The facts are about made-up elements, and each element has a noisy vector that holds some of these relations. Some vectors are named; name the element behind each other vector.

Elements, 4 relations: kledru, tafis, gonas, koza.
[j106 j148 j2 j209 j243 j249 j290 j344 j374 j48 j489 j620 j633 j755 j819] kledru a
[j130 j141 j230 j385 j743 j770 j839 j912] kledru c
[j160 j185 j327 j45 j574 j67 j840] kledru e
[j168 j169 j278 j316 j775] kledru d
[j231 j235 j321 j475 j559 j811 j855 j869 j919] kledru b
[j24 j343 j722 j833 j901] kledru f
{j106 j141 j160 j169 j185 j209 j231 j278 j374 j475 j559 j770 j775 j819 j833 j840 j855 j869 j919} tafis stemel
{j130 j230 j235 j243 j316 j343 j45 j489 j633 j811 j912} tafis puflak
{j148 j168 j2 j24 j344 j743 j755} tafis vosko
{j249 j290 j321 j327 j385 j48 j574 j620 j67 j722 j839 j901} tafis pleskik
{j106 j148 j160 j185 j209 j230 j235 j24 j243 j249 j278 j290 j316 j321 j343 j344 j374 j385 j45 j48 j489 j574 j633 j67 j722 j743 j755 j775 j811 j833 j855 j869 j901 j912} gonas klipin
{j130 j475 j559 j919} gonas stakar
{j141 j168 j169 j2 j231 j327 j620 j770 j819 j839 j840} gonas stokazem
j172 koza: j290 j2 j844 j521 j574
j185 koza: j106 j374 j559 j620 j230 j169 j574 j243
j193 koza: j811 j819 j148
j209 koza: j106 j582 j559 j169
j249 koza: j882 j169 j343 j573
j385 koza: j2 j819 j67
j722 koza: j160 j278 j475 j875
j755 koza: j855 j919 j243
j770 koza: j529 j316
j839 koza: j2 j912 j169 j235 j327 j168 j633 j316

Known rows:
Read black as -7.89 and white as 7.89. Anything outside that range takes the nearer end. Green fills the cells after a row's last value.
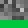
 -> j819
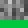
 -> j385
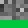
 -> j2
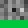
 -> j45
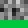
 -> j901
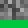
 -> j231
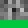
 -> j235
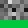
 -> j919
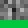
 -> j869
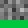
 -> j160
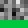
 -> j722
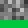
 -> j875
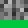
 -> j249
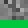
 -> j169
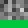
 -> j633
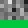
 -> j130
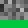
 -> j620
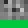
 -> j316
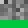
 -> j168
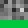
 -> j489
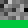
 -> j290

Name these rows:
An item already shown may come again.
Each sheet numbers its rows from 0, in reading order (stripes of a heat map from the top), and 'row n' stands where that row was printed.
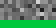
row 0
j840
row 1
j919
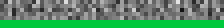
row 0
j321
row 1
j48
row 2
j193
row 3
j833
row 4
j633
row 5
j327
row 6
j130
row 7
j249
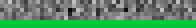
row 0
j839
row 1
j141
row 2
j24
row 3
j321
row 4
j148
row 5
j819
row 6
j620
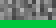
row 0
j141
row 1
j67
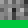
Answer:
j743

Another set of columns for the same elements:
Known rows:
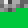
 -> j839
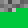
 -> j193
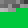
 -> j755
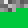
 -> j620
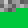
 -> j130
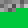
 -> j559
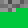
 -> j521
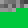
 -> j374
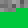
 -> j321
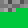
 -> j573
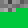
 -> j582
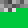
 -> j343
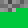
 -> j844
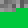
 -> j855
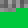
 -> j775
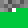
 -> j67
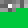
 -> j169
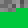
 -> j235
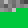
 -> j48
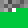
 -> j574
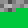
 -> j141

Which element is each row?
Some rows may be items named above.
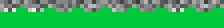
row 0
j343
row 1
j24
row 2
j209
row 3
j141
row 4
j743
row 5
j385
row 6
j343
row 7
j770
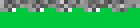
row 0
j160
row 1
j45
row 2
j327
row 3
j185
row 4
j231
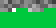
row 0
j67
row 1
j743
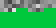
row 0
j833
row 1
j231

